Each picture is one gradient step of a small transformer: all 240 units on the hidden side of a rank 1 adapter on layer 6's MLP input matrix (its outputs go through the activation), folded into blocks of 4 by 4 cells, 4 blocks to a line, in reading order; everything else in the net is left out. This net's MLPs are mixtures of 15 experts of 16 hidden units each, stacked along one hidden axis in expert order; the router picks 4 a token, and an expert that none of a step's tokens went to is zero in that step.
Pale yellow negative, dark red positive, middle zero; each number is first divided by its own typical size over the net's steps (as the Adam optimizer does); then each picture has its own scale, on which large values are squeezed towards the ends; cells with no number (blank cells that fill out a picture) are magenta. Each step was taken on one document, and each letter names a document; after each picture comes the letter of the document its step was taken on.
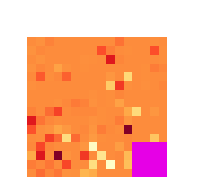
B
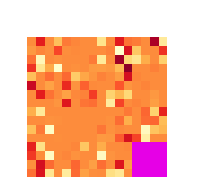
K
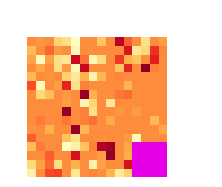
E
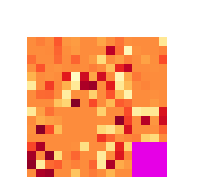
K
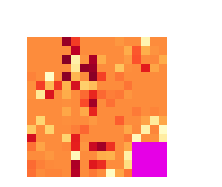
E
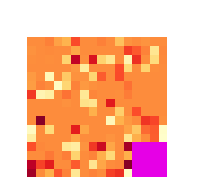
E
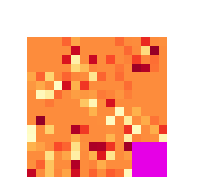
E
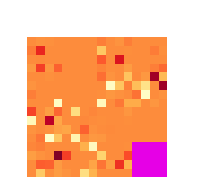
B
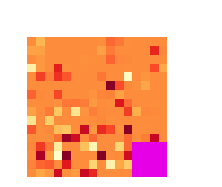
B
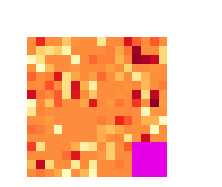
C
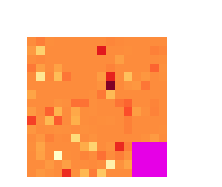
B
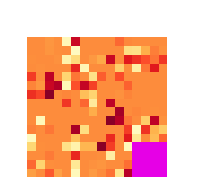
E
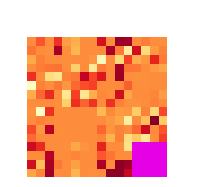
K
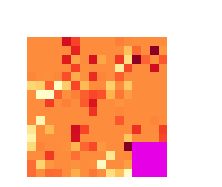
E
